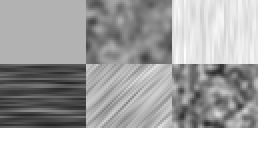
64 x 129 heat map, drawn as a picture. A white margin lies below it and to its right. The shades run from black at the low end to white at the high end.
It is made of 2 by 3 panels. Panel 1,1: high, flat. Panel 1,2: middling, blotchy. Panel 1,3: very high, streaked downward, faint in contrast. Panel 2,1: low, streaked across. Panel 2,2: high, slanting up to the right. Panel 2,3: middling, blotchy, strong in contrast.
